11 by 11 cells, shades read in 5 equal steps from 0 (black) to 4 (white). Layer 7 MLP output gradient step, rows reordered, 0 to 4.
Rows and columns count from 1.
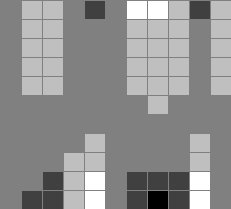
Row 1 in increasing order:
1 1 2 2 2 3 3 3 3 4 4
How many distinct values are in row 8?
2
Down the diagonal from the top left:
2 3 3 2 2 2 2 2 2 4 2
